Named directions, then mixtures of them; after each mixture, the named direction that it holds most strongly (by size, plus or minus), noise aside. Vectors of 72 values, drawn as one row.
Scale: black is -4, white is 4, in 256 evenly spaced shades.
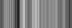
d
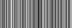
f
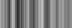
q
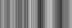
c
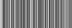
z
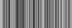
q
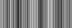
c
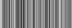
z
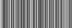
z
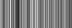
z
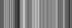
d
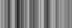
q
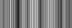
d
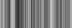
q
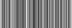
f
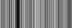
d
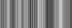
c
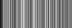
z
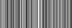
f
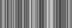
c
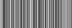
z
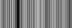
d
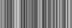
d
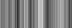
c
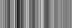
q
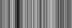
d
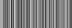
z
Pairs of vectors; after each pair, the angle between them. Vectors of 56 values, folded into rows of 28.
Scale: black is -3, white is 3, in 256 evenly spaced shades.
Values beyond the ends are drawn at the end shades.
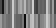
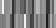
nearly opposite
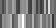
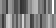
orthogonal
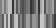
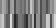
partly opposed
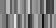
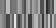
nearly parallel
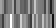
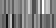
orthogonal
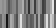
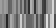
nearly parallel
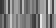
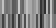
partly opposed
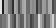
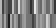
orthogonal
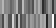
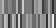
nearly parallel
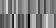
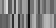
nearly parallel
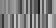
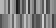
orthogonal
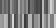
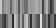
nearly opposite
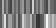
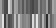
partly opposed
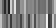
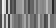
partly opposed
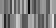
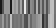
partly aligned
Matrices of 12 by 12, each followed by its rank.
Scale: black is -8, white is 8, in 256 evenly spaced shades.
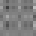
one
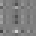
one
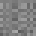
two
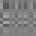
one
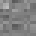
two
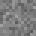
full rank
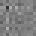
two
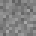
full rank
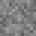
full rank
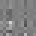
two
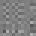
two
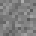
full rank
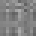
two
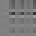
one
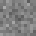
full rank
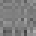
two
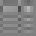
one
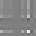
one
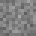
full rank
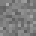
full rank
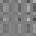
one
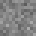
full rank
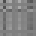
one
